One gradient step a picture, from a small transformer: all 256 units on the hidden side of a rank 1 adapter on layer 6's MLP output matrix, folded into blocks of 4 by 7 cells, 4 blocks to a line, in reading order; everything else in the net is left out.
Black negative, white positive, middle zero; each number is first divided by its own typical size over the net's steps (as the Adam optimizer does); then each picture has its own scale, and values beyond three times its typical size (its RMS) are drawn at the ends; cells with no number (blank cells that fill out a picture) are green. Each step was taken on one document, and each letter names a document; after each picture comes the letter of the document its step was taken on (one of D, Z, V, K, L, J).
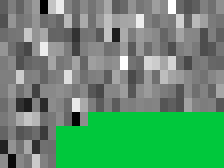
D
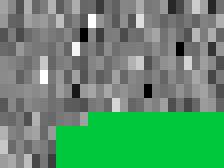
D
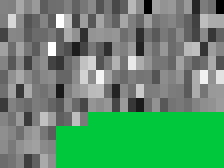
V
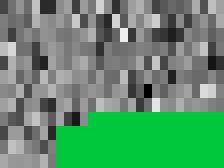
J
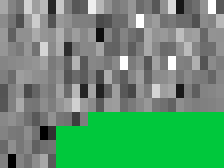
D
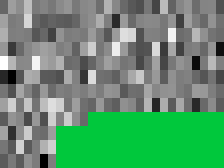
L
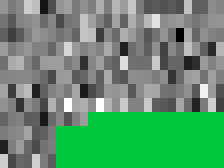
D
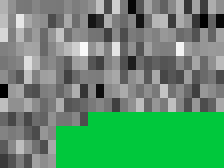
J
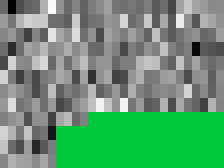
L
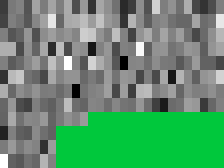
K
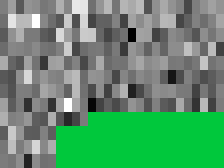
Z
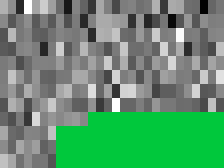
K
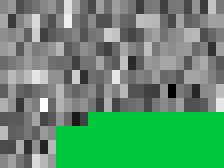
K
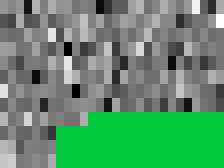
D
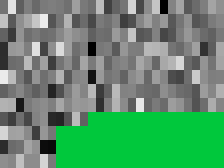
L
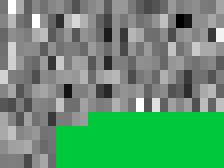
Z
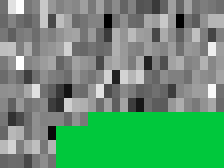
Z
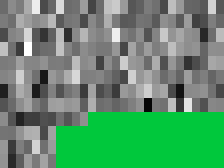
K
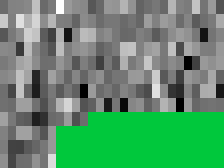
K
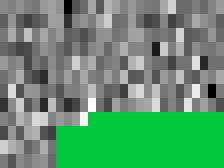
J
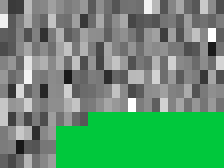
V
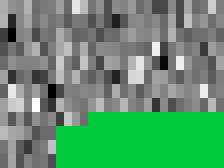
L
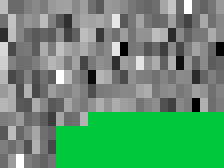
L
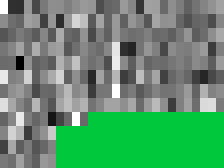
Z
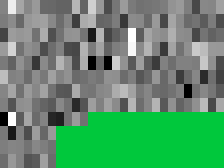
Z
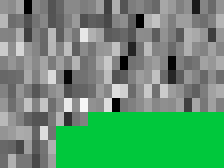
D
